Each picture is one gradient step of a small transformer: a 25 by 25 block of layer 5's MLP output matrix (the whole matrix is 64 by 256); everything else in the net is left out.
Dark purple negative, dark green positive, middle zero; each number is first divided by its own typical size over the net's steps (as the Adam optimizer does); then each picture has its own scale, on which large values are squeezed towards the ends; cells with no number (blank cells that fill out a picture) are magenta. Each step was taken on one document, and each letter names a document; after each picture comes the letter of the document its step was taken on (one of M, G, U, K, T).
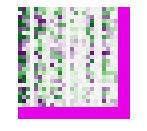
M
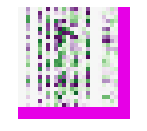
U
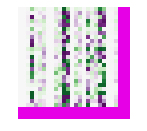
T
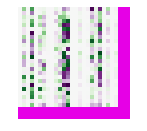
T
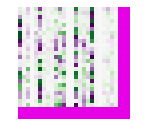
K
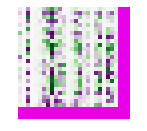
M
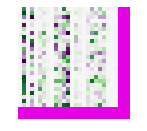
T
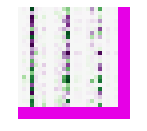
T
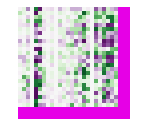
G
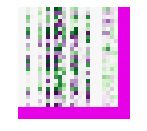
U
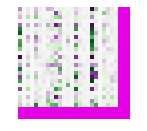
K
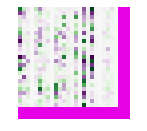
K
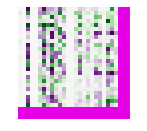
M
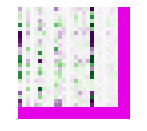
K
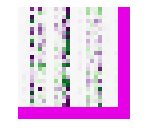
T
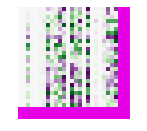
U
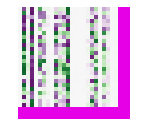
T
